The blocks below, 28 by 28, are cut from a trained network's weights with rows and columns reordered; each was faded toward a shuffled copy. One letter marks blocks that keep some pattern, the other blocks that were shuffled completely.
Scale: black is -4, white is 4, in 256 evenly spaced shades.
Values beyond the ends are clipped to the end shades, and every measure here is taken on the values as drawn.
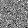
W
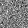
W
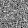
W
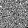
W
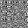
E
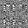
E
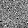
W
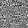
E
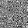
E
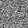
W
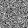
W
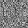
E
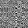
E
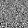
E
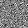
W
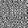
E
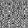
E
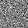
W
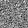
W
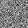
W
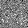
W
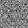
E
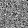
W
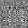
E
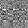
E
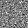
W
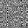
E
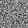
W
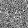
W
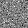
W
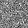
W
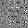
E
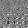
E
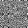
E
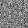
E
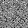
W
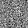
W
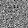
E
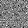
W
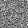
W
